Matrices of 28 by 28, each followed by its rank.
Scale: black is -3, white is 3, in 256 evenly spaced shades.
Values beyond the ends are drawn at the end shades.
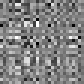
three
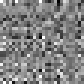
five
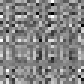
three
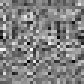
five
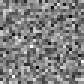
full rank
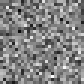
full rank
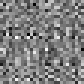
five
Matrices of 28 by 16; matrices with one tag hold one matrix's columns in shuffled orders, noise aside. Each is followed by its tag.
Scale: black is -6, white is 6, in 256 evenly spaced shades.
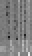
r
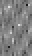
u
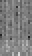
r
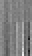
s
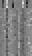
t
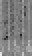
r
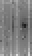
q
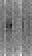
q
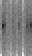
q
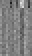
t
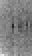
q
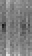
q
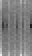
q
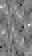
u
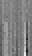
s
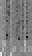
r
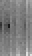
q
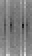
q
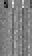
t
